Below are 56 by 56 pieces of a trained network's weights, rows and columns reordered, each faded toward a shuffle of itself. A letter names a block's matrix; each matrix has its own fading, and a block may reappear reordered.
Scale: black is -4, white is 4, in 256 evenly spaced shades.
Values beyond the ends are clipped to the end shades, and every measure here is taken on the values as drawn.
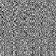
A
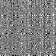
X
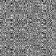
A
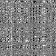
X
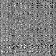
X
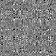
A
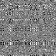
A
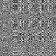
A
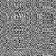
A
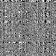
X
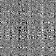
X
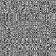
A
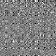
A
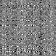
X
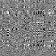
A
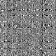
X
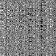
X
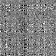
X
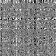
X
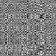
A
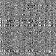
X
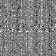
X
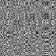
A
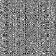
X
